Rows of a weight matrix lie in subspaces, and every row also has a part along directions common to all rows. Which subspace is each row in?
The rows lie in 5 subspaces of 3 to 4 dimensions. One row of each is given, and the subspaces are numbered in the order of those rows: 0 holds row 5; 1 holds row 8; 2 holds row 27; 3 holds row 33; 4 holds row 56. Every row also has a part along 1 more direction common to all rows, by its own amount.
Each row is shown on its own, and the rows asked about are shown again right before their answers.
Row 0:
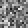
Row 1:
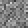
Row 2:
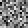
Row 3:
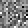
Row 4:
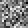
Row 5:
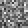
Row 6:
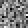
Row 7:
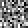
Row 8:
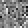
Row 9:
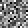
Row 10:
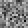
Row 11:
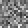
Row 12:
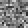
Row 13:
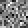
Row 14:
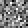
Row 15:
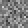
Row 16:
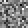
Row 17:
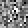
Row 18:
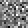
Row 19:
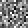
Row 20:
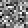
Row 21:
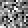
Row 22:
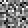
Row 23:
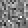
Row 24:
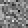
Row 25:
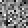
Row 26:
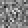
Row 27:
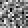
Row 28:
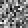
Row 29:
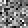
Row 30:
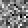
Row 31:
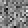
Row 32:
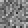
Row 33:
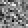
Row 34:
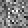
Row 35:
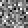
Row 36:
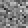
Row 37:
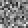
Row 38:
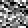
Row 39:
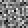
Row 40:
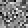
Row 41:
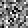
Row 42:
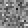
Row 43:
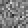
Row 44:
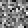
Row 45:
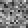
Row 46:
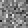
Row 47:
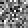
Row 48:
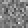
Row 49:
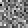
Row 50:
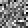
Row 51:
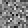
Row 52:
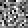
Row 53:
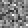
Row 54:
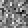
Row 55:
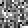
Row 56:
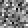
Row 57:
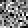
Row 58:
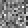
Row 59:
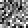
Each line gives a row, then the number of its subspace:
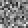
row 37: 2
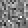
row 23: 0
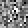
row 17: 2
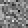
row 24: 3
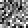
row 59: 2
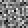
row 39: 1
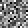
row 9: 0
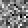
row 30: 3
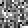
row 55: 0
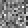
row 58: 0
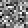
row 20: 4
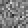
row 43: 2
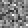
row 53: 3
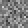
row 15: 3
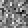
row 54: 4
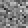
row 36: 3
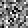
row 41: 2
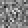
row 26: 2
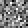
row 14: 4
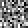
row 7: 0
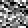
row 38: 3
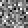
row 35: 4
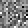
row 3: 1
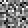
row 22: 1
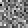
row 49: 0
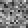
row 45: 3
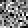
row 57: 0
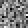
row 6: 2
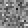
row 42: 4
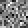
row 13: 0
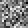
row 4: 2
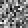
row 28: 2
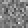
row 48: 1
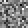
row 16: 1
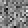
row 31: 1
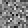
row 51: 1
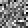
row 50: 0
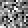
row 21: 2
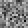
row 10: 3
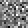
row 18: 1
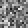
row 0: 2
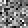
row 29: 1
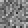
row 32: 2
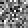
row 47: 2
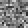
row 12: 4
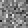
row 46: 4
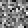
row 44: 4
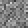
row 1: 0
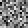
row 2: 4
